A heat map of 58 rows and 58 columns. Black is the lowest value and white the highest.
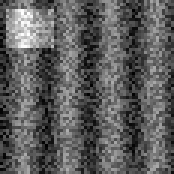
Stripes: upright, repeating 4 times. Odd patch: higher, in the top left. Ninth with the highest average: top left. Odd rows or columns: none.
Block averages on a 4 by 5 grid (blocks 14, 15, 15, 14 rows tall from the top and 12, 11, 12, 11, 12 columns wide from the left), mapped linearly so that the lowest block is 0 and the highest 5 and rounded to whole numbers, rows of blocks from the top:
53011
20011
10011
10011
